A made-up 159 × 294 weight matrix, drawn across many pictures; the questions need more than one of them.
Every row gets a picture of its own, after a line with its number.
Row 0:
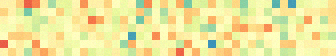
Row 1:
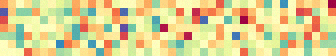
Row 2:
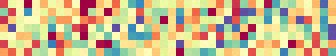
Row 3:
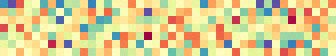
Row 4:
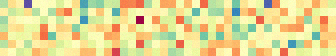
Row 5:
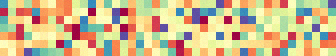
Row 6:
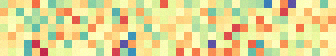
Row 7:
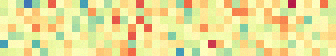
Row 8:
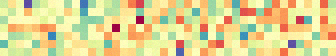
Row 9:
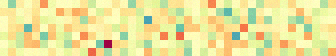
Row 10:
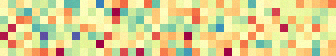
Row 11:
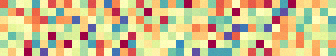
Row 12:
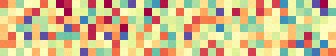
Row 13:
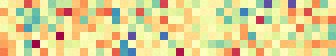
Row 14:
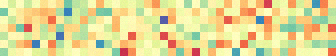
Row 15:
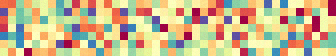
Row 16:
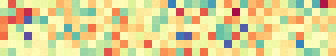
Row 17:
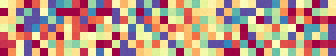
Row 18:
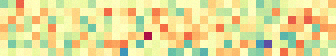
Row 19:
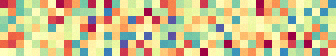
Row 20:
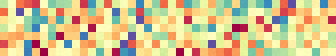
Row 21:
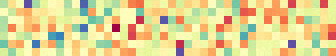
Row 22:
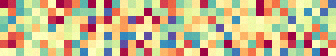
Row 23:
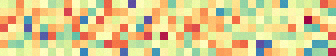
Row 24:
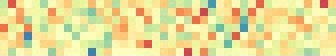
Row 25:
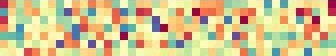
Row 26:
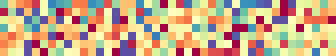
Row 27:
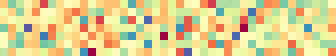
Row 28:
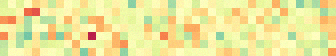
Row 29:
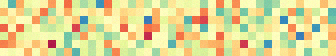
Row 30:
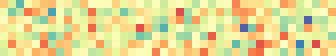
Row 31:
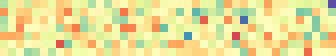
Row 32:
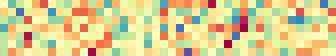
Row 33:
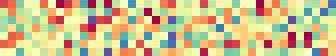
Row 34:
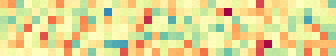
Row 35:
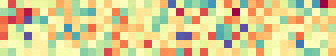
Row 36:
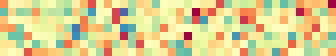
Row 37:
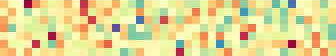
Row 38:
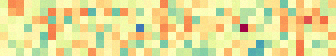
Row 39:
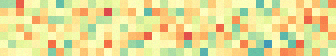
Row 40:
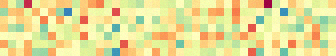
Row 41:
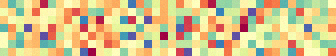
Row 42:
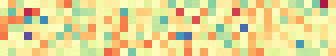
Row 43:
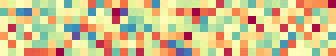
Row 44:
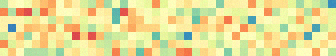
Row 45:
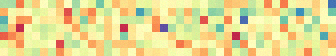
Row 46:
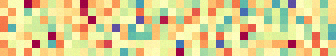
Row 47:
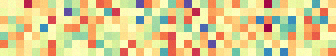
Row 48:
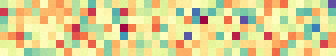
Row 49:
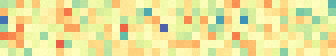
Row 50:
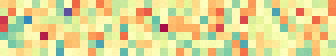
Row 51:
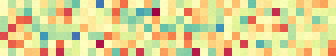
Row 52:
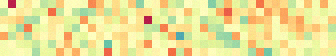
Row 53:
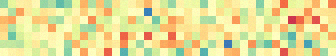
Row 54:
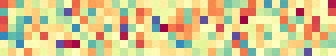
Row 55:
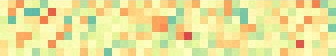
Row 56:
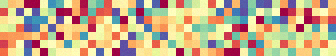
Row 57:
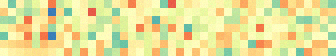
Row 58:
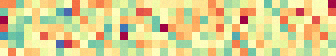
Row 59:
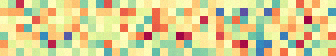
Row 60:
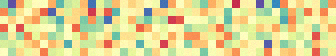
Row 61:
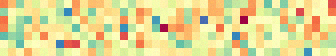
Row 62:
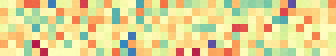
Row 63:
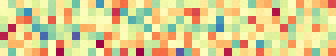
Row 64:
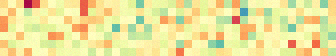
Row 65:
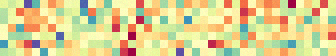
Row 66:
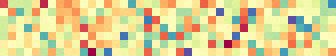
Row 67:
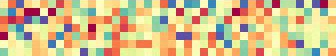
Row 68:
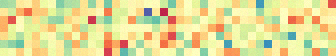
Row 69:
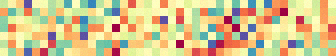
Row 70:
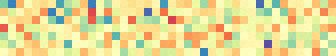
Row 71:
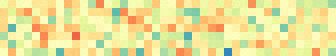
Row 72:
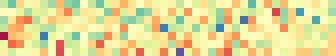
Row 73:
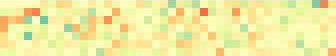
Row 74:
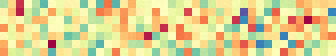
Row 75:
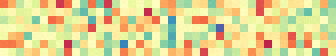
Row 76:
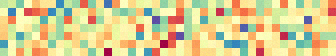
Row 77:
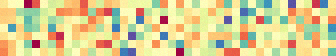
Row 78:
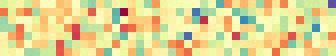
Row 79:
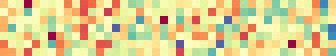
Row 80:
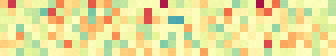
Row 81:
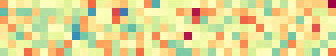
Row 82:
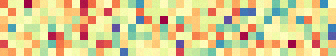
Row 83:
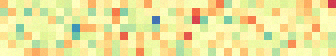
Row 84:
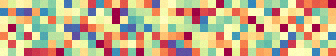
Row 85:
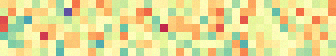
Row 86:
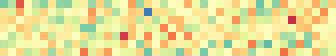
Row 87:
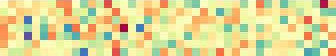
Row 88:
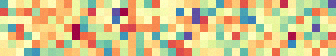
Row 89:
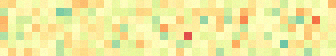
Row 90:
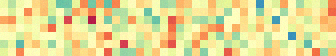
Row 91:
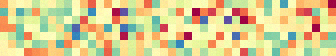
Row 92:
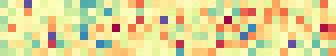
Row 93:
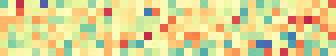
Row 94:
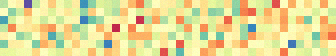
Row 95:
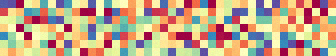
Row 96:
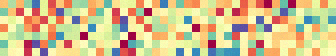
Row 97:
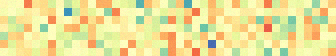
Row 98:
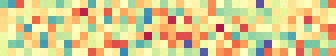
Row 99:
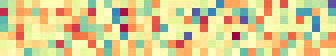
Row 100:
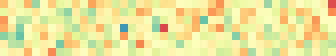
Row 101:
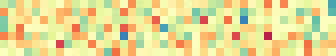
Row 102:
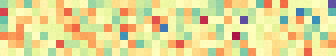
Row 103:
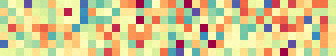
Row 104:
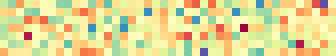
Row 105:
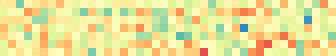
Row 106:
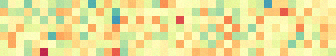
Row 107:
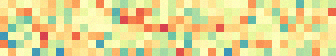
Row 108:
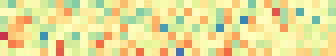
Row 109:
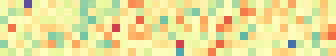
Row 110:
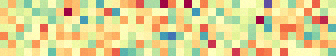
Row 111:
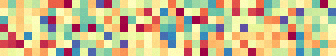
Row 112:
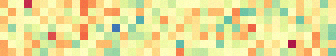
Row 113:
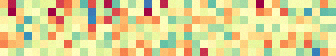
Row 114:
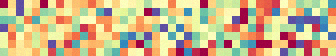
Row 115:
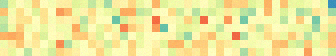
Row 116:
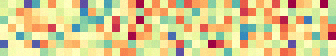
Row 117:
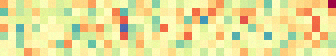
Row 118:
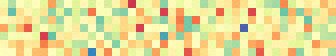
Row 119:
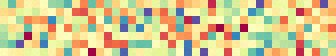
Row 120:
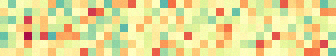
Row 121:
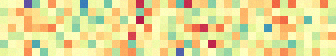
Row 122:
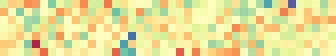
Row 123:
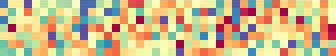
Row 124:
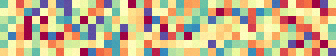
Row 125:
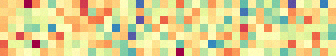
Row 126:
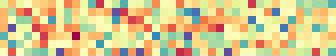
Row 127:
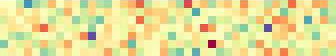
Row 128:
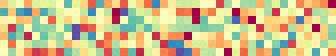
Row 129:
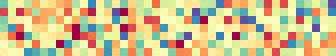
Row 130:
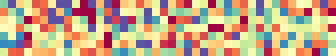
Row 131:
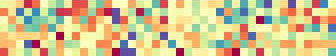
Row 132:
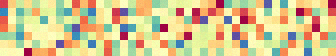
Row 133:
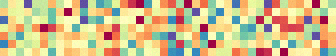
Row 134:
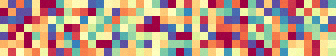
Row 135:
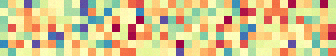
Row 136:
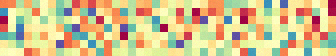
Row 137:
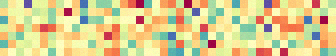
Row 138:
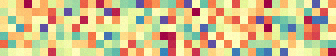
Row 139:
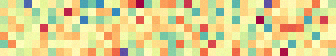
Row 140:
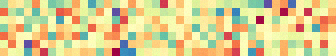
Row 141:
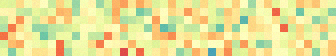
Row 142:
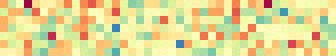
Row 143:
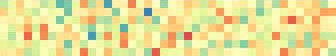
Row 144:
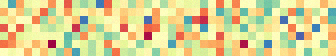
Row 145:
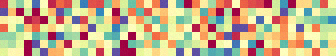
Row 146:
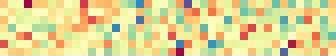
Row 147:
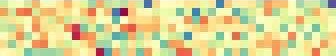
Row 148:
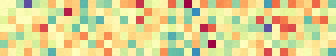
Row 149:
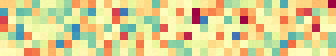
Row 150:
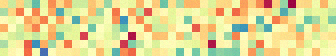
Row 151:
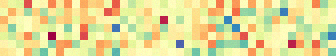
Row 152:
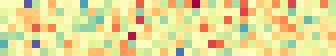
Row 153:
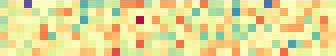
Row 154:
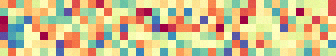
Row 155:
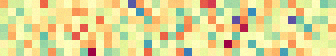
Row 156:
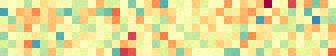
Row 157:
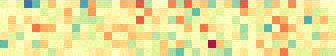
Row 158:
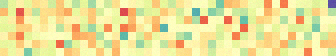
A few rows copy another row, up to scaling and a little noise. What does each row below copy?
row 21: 135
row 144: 29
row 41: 27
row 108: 72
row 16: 35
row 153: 4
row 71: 126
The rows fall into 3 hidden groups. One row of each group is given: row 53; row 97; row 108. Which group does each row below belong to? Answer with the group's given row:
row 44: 108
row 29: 53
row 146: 97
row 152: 97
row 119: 53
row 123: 97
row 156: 97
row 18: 53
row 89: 108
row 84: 108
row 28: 53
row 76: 53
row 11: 97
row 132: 108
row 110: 97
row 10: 108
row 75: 53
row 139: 97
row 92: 97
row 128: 108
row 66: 53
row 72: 108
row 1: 108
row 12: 53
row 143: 53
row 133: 97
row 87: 53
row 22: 53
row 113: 53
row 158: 108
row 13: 97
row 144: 53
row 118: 53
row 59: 53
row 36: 108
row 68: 53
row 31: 108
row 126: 108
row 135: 97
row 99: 108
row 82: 97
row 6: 97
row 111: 53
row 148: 97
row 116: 97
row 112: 97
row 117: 108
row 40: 97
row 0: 97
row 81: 108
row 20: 97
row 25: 108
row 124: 53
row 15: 108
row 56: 97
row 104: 53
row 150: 97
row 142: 97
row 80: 53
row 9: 53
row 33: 53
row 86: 53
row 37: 97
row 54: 108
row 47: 97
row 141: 108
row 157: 97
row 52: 53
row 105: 53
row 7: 97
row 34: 53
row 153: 97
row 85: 108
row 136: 108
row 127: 97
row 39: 53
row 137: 97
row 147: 108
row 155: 53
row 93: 53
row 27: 53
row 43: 108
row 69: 97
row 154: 108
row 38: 53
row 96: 97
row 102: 108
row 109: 97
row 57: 53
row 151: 97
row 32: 53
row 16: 53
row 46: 97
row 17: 97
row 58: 108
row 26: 97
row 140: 97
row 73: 53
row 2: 97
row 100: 108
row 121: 97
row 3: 53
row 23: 53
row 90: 53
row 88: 108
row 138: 97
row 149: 108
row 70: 53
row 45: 108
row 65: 97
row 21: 97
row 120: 53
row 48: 108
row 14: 97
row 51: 108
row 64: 97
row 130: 53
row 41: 53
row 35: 53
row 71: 108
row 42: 53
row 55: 53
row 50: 108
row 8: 97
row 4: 97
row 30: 53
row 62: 97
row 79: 97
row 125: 97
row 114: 53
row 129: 108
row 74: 53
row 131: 97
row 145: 97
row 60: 53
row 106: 97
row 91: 108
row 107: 108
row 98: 53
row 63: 108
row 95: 53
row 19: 53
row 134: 53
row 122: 97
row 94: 97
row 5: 108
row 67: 53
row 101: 108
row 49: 108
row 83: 108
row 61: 108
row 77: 97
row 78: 108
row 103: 97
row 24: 53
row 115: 108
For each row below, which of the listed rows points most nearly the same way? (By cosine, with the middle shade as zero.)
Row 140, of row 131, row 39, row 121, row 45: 131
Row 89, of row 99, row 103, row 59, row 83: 83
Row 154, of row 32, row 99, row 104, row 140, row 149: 149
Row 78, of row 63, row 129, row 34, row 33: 129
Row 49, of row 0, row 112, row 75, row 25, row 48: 48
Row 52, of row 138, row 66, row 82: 138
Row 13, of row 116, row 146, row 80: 146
